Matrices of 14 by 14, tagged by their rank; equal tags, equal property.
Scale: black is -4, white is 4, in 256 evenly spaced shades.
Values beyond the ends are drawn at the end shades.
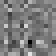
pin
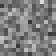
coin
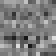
pin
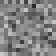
coin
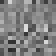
pin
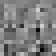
pin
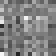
pin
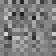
pin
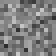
coin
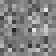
pin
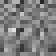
pin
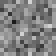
coin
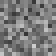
coin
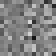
pin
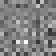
pin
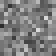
coin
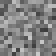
coin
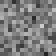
coin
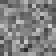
coin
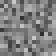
coin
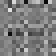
pin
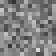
coin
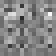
pin
